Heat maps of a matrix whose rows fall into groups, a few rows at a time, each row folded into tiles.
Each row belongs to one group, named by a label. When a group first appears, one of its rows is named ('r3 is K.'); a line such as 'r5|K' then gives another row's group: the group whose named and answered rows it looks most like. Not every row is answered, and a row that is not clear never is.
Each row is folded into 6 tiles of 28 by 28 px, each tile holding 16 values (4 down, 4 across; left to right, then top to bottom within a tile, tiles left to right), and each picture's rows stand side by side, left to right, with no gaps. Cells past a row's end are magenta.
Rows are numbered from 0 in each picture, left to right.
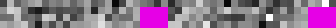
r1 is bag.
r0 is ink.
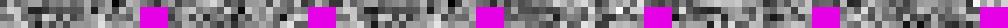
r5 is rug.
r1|bag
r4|ink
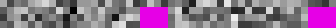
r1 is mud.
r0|bag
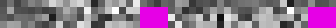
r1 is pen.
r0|ink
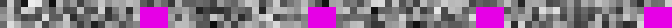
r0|mud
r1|ink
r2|mud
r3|rug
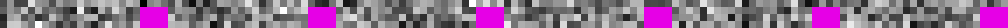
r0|mud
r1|ink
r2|rug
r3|ink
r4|rug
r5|mud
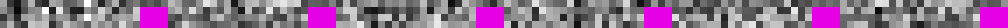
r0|pen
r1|mud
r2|ink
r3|rug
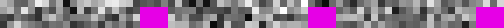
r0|mud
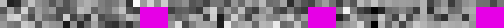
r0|rug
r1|pen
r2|ink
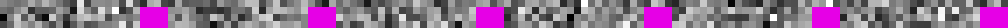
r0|bag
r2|pen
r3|bag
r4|bag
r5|bag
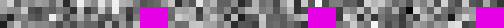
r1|rug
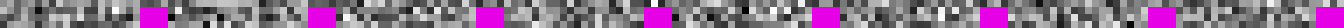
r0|mud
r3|rug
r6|pen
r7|rug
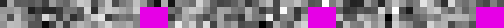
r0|ink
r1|mud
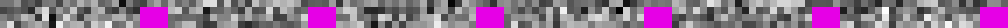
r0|pen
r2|ink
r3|pen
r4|mud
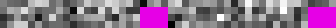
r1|mud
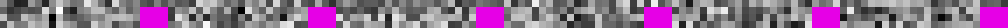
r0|pen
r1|bag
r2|pen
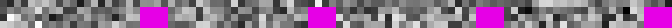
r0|bag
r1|rug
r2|pen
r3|ink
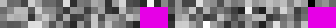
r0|rug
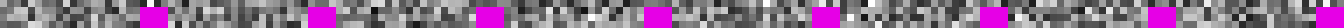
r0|rug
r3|pen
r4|rug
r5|bag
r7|rug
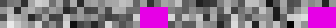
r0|mud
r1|pen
